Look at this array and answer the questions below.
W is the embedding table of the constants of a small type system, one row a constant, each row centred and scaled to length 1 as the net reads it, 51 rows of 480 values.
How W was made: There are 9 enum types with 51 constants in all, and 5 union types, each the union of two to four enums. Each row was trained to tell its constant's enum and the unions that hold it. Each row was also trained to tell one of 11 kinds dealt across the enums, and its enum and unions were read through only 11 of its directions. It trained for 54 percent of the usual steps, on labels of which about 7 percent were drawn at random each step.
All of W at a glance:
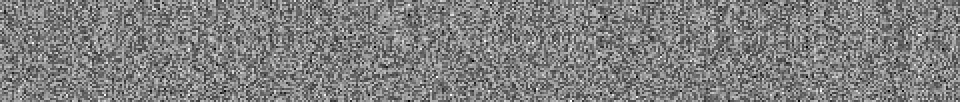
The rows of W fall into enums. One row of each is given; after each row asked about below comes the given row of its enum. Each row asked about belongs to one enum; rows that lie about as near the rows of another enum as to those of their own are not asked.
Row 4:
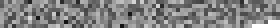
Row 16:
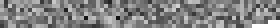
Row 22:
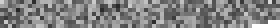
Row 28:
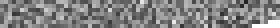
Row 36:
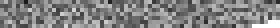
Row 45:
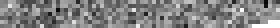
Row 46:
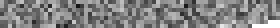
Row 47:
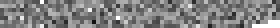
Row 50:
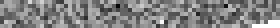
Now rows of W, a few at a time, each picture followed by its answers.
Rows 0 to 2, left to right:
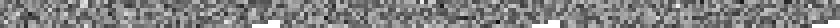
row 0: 46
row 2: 16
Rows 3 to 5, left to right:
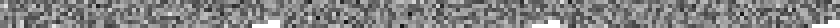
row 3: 4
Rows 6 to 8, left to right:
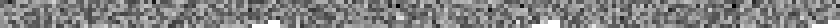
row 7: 45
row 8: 22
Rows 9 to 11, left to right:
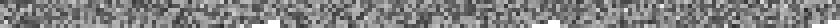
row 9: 45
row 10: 22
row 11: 36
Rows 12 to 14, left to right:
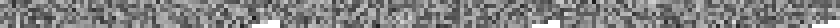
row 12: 45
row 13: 22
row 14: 46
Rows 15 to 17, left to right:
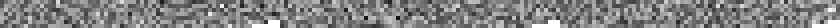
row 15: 4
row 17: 36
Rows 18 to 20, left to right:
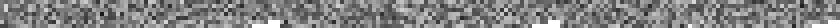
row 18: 4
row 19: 46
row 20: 4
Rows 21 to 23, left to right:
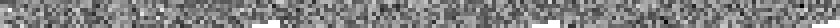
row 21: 4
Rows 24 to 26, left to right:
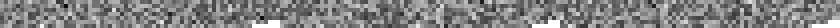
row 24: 16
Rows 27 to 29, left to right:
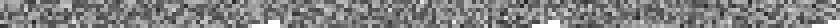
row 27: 50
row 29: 45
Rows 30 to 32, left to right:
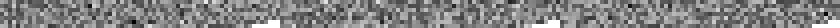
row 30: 36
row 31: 45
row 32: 16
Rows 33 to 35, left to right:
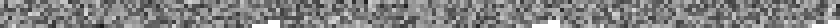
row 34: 36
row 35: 4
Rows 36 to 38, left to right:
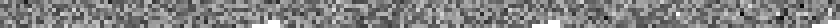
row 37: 28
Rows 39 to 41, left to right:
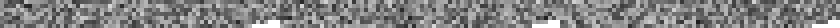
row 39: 22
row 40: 36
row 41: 16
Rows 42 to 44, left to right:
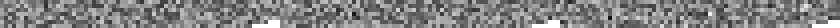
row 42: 50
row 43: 45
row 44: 16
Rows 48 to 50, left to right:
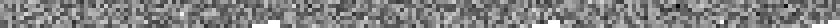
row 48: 16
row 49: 46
